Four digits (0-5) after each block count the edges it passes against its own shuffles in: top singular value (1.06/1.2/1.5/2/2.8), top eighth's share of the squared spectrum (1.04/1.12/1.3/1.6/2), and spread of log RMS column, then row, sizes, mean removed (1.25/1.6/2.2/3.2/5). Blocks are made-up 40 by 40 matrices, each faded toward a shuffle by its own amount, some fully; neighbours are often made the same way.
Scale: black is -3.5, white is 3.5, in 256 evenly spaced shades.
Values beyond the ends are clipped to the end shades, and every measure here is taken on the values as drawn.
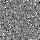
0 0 0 1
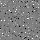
1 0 0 0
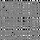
4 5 2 3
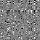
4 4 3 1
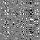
4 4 2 2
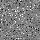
0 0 0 0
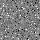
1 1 0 0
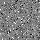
1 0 0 0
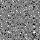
3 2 1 1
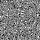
0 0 0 0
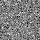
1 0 0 0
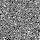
1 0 0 0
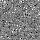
0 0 0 0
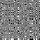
4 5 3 2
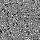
1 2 0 0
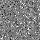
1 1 0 0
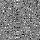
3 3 1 1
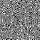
3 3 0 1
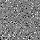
3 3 0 1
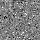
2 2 0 0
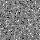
2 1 0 0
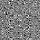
3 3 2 0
